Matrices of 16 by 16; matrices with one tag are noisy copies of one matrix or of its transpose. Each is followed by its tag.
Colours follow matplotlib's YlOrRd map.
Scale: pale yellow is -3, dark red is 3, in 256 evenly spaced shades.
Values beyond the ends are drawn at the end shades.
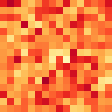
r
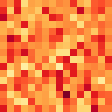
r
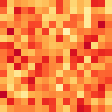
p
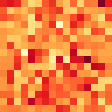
r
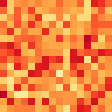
p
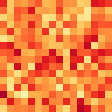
p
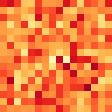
r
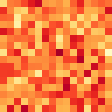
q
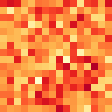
r
